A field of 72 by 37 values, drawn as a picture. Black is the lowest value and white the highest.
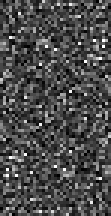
Average level on the scale: 30%. Odd rows or columns: none. Stripes: none. Seam: none. Slope: none. Histogram: skewed, a long tail of high values. Symmetry: a half turn.
